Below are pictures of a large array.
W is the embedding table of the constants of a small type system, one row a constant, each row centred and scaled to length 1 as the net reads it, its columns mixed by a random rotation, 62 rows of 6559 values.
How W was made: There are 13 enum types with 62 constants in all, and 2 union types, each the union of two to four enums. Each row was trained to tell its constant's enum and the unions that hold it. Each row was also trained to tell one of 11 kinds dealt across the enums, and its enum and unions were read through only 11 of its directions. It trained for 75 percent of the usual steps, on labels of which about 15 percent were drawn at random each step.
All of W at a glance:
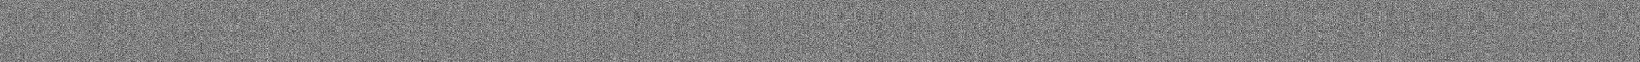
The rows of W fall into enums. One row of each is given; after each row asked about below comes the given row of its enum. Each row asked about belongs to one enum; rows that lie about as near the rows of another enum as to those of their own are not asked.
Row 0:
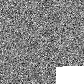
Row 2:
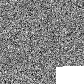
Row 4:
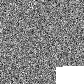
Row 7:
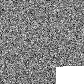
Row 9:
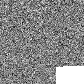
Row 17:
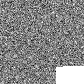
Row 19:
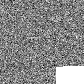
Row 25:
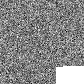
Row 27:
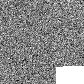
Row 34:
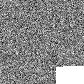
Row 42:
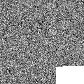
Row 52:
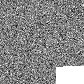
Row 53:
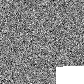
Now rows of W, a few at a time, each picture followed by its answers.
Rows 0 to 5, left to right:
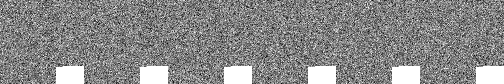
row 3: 7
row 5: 42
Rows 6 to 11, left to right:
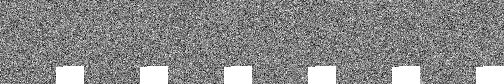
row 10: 0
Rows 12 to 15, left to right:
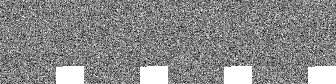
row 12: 19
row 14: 9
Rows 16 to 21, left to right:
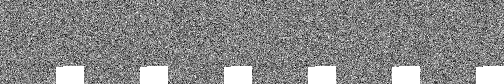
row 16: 17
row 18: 0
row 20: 19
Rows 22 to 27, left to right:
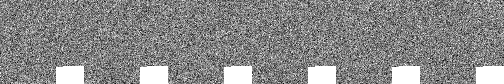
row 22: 2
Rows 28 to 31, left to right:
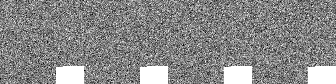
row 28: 4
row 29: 34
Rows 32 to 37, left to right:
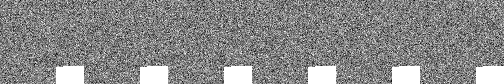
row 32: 9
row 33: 17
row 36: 34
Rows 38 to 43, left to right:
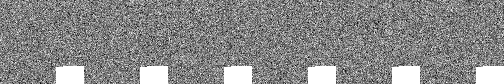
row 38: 25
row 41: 27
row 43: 4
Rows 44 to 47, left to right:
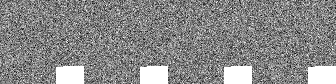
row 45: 53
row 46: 19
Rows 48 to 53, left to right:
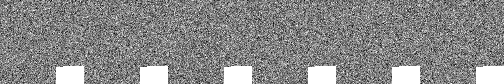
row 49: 52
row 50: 4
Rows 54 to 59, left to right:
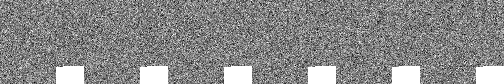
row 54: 53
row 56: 34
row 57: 9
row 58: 42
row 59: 27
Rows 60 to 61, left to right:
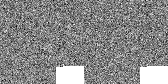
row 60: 53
